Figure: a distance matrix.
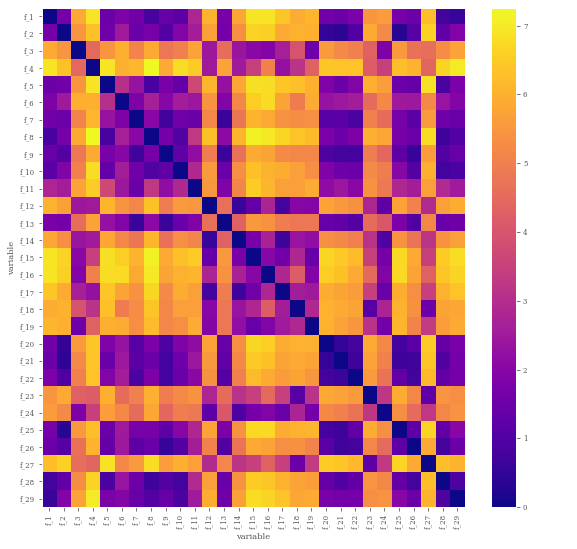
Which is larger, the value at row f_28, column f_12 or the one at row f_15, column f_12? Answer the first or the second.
the first
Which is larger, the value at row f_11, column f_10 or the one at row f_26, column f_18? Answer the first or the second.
the second
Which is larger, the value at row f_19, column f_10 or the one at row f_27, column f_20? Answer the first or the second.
the second
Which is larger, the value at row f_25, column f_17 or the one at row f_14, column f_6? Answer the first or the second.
the first
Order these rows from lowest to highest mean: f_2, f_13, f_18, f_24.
f_13, f_2, f_24, f_18
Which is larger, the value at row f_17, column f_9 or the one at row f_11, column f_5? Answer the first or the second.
the first
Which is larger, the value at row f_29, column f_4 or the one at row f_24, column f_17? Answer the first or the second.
the first
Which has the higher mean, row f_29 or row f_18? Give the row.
f_18
